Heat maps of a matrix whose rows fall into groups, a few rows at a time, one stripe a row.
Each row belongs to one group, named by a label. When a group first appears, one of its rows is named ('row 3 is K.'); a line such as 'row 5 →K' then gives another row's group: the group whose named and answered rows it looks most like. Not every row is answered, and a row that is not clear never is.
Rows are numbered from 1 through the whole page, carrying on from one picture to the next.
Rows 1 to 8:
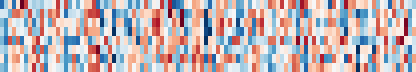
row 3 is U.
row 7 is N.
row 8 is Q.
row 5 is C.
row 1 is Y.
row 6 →Q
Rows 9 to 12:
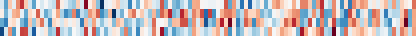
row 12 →Y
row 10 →N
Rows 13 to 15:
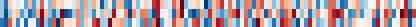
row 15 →U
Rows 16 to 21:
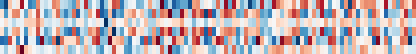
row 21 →Y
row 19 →N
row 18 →C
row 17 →N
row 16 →Y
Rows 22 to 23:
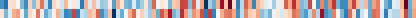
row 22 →U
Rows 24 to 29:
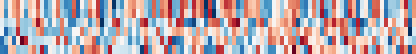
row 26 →C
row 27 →C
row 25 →N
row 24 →N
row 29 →Q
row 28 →Y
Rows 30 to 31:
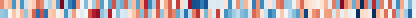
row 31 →Q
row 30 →C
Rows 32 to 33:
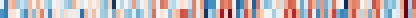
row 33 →U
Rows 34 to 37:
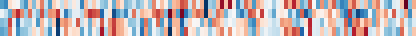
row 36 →U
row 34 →U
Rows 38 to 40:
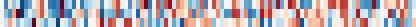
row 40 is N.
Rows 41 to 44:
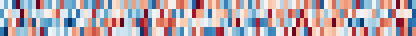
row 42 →Y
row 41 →C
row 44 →Q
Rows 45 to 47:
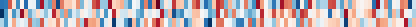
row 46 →Y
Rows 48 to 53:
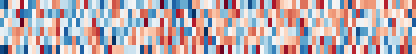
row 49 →C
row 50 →Y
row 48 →Y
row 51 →Q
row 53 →U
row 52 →N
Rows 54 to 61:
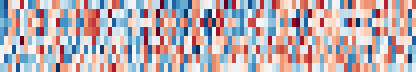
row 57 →Q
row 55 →Q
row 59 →C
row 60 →C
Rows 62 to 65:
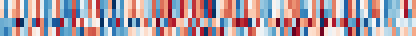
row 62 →N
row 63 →N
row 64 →C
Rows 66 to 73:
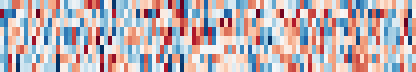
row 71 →Y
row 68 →U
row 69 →N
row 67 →C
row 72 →U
